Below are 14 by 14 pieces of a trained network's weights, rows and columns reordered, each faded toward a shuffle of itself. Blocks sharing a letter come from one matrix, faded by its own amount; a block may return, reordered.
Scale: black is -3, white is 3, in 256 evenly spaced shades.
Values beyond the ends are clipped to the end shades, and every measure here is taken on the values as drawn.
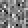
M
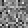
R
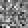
M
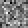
M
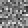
R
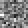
R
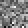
M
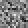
R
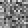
M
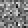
R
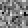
M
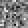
R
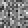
R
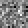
M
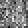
M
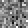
M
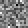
R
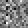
R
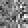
R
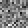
R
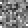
R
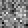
M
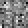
M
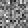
R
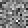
R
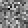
R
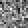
M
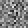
R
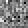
M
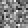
R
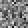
R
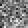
R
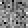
M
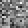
R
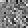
R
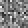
M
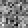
M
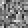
M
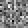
M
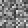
R
